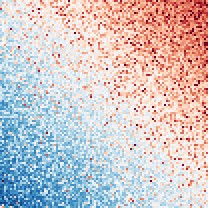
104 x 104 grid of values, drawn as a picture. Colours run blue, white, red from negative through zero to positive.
Overall the values sit about 50% of the way up the scale. The top right is the ninth with the highest average. Neither half mirrors the other. No row or column stands out. There is an overall slope up to the top right.
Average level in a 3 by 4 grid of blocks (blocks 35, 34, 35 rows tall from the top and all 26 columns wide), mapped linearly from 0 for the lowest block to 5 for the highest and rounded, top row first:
2345
1234
0123
